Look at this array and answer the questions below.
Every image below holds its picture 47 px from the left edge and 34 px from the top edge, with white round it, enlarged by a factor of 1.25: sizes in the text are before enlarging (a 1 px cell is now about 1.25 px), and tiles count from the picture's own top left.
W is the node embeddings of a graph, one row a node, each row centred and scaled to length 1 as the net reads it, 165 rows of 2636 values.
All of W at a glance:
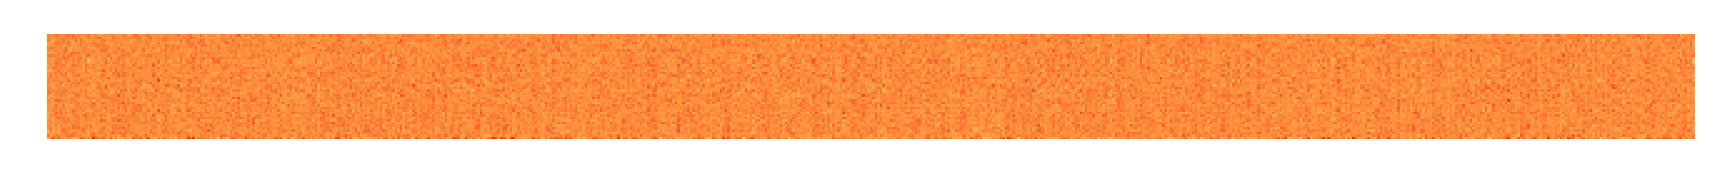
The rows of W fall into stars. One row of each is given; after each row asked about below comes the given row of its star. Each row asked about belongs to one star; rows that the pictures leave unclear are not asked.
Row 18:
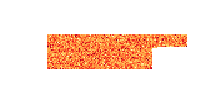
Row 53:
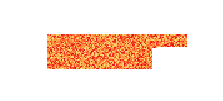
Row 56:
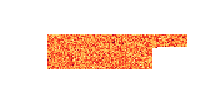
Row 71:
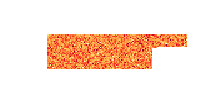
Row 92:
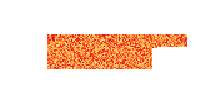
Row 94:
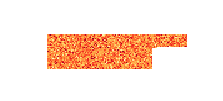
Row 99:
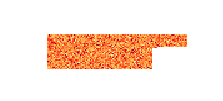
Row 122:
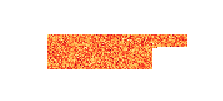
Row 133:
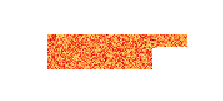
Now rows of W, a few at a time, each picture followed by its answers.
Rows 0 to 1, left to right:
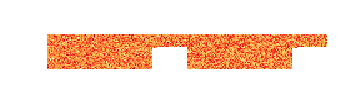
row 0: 94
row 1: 99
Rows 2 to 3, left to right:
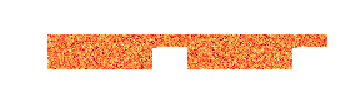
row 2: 53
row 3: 92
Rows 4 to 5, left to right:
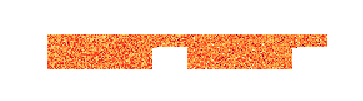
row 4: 18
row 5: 122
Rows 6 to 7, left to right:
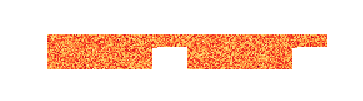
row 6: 99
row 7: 53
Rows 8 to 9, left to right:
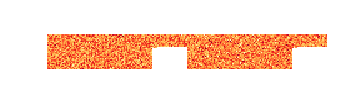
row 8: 18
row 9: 133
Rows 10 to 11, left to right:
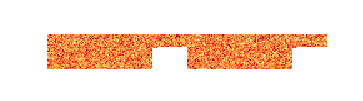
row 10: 94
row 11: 53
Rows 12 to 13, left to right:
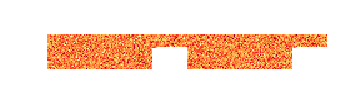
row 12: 53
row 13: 94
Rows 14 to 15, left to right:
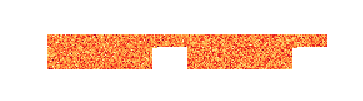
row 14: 18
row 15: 94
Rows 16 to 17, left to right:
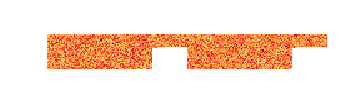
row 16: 99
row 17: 94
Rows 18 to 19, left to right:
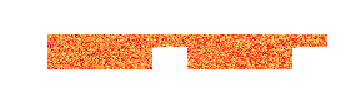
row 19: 122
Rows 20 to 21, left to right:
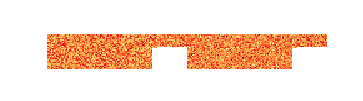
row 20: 122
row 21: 56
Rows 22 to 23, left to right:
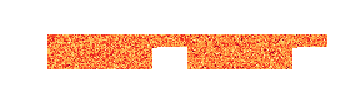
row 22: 92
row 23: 99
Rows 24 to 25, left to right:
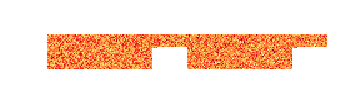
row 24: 133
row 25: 99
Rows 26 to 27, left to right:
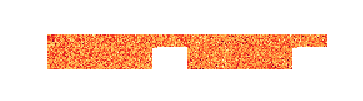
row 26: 92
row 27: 18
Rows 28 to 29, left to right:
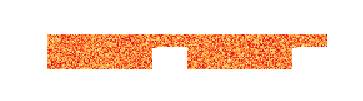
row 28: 53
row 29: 133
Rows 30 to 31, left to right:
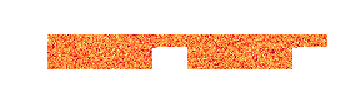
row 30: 71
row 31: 99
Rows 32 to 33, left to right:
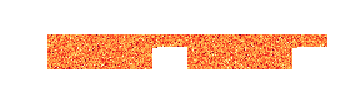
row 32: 122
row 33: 92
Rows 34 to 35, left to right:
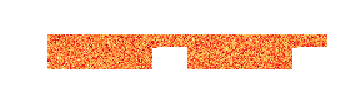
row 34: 53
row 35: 53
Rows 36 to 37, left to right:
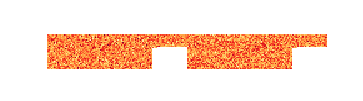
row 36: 133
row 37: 18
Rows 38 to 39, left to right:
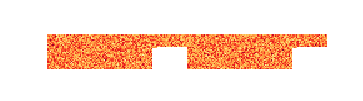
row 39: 53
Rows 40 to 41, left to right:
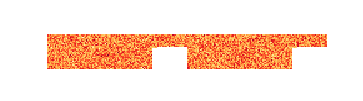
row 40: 18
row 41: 18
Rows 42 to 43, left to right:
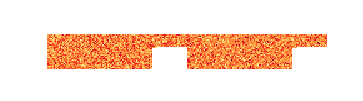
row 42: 94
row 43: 56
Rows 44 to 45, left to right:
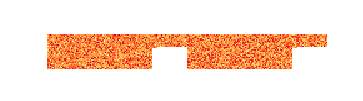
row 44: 94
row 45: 56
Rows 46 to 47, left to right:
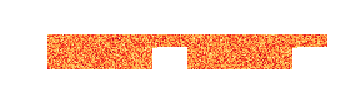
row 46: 122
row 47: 122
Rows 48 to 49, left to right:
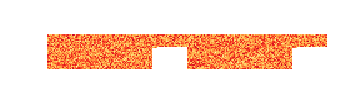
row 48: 56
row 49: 53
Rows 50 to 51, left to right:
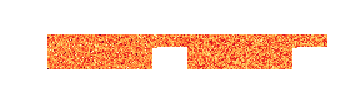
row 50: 92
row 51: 133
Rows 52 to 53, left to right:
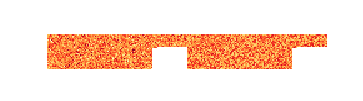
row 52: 99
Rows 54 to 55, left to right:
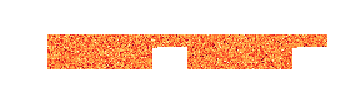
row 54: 94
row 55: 71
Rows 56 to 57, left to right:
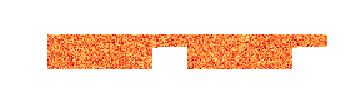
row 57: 18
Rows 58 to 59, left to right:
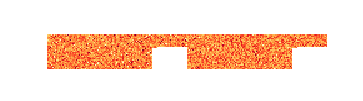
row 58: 71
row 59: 122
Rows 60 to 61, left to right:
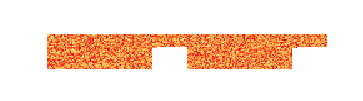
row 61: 99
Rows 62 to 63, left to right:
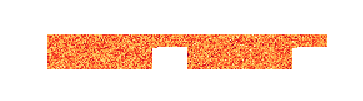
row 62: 99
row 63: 133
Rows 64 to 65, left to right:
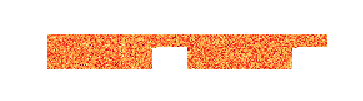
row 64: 122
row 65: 99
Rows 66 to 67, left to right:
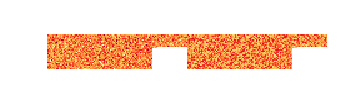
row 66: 133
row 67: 133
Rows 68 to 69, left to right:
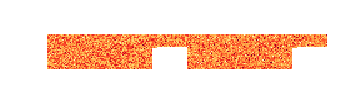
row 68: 122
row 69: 18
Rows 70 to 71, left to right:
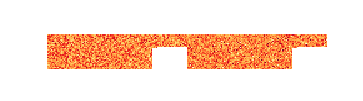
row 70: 122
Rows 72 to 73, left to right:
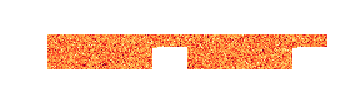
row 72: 122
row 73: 94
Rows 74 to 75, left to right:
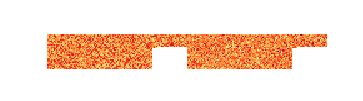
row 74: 94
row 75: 53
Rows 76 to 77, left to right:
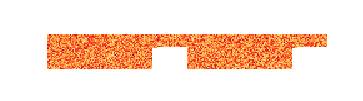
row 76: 99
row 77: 94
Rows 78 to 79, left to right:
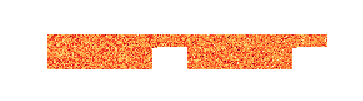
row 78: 92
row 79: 71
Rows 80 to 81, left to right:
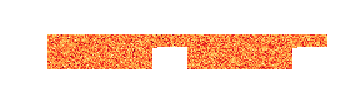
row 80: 99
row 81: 122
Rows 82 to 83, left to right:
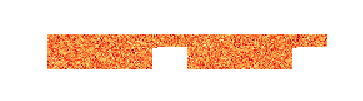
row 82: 99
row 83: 56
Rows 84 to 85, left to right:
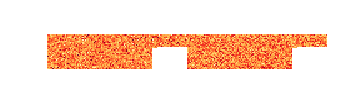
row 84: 56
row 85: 18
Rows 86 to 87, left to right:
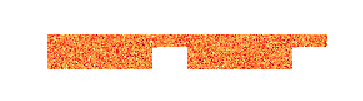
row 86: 122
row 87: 18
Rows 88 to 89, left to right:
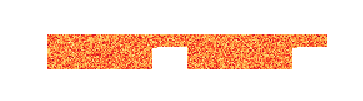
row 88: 18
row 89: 94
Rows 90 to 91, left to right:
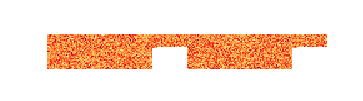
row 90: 94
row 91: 71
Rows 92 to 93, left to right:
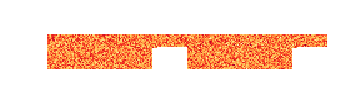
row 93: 53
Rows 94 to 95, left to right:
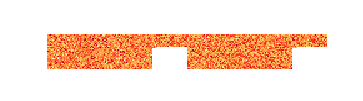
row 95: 18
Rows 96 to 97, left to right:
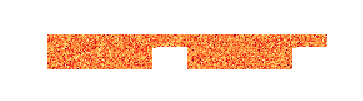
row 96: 133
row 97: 18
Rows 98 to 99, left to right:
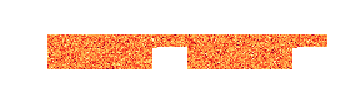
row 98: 56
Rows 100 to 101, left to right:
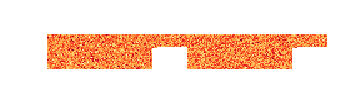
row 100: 92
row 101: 99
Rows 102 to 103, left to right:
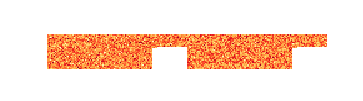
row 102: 133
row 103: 94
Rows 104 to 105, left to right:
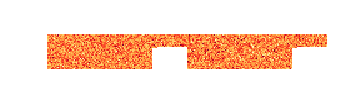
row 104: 122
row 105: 99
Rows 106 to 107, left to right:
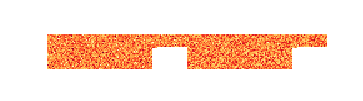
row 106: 53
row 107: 56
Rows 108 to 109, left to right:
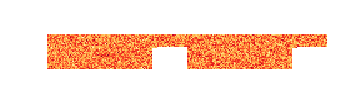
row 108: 18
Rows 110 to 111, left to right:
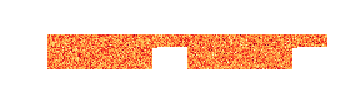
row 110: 92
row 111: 92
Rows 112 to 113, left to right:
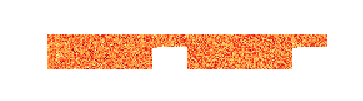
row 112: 92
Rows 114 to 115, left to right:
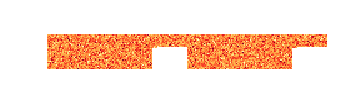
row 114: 133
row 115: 53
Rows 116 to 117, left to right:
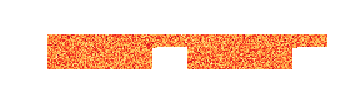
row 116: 94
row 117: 56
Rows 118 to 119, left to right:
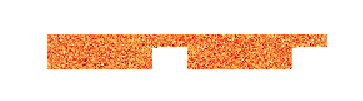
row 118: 122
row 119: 133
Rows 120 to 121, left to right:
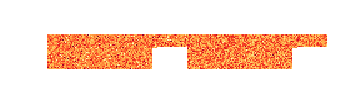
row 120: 56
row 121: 99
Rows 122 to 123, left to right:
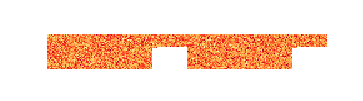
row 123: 94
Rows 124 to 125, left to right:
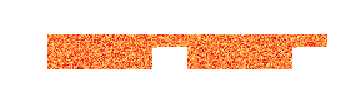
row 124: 133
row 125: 94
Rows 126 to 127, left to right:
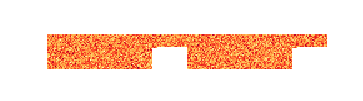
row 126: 71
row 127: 53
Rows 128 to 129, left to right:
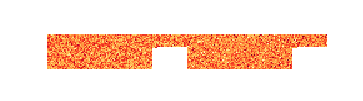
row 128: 99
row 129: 18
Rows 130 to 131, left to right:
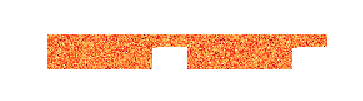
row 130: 56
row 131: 92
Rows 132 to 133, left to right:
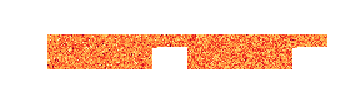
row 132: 53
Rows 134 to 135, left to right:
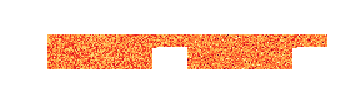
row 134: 71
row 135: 56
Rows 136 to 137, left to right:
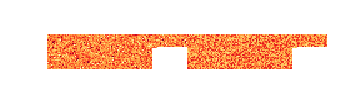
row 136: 71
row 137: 18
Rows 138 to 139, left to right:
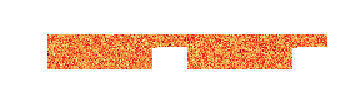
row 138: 133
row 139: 92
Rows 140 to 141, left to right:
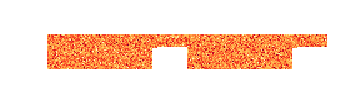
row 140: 92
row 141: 94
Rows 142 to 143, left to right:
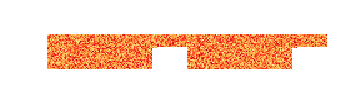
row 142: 99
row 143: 122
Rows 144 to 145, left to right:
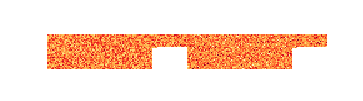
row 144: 133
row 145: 56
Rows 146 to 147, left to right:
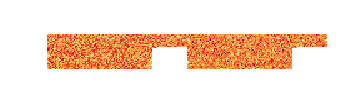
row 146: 71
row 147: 71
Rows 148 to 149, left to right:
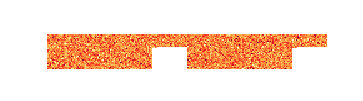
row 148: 133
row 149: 56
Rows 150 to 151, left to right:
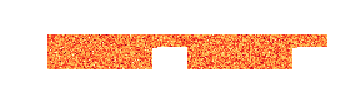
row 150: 92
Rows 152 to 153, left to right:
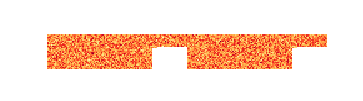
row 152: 122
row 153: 133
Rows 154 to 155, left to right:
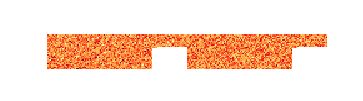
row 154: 133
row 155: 71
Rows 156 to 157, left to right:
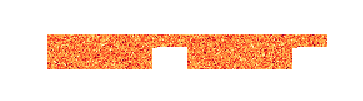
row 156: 133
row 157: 99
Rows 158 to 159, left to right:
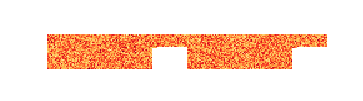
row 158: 18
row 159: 71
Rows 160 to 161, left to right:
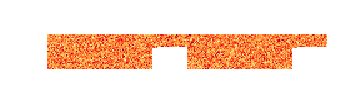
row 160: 94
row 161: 99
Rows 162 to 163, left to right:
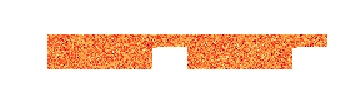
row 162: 56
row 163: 53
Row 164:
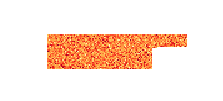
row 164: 94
